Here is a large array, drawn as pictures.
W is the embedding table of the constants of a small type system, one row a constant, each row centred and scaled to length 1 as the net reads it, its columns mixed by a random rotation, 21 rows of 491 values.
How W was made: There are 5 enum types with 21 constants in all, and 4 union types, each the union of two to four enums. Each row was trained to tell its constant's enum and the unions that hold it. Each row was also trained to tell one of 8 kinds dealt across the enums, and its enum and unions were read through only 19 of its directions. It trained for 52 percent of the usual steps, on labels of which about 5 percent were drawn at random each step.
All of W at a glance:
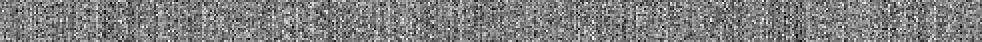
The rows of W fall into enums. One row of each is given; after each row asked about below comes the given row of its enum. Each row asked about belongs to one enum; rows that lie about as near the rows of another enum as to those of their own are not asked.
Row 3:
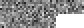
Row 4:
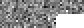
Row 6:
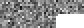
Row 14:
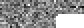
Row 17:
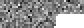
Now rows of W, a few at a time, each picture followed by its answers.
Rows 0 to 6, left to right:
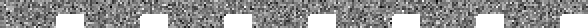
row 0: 4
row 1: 14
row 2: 14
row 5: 6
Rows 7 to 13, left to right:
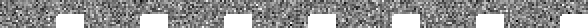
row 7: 14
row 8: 17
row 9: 4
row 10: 4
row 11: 6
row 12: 17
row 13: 17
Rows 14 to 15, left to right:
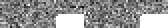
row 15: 3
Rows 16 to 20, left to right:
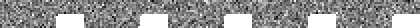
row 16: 6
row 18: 6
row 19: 4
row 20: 3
